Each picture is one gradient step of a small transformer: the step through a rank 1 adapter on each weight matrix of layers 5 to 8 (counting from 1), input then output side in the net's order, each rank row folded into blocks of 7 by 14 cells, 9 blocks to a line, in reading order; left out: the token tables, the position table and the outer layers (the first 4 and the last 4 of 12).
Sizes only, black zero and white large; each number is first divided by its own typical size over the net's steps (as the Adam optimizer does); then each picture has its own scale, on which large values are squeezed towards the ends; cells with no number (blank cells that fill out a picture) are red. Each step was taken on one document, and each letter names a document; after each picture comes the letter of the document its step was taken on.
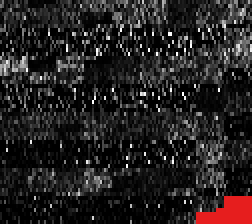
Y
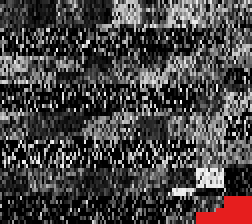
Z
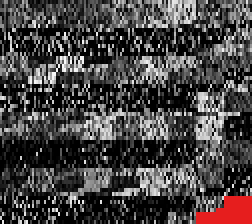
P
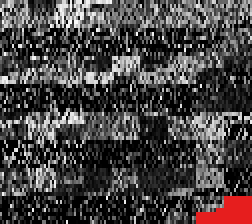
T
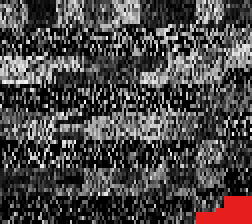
Z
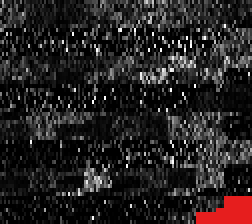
Y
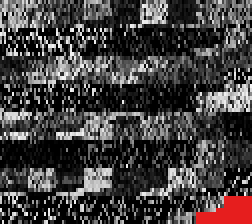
P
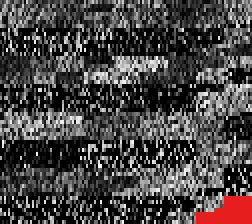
P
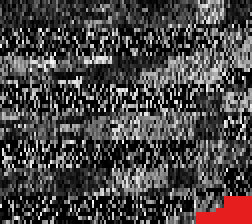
Z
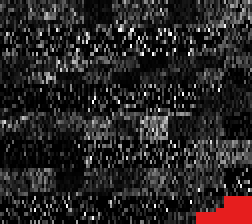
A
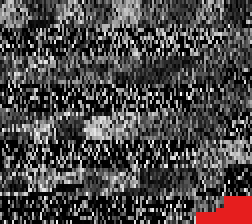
Z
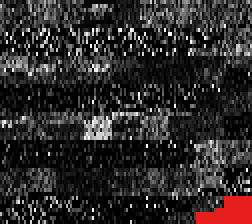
A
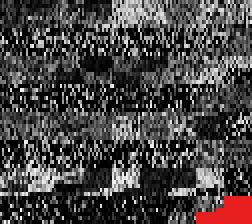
Z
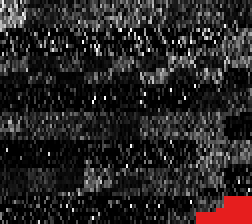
Y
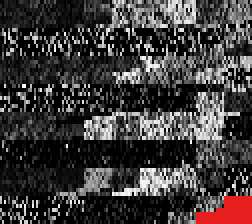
P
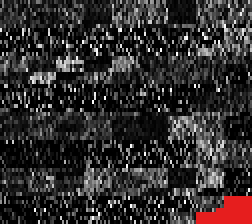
Y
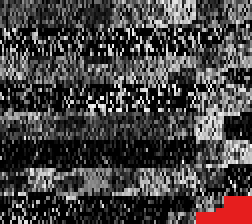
P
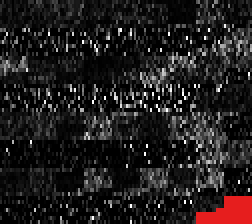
Y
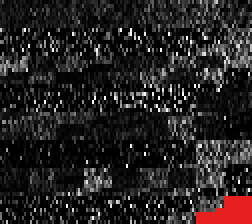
Y
